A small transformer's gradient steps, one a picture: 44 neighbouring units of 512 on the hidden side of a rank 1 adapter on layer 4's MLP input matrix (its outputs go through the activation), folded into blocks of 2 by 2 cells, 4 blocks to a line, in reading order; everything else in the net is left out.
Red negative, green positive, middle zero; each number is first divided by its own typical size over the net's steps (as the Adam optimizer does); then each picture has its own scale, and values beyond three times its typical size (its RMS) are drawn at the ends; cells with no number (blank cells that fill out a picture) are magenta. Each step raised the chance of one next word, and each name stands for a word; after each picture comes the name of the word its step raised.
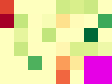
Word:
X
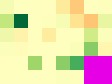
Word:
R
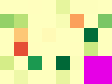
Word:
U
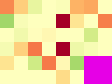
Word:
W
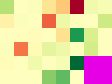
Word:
R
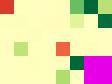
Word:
W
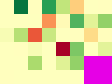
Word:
U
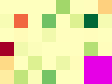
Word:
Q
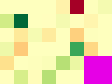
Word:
R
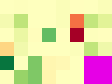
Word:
X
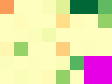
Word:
W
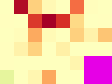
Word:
Q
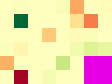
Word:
R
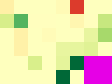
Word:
R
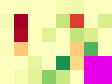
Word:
U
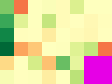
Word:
U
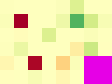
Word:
Q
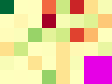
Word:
Q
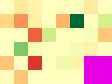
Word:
Q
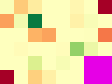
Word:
W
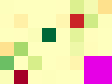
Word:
X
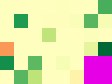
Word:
X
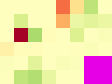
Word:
X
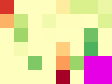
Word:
W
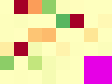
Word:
Q
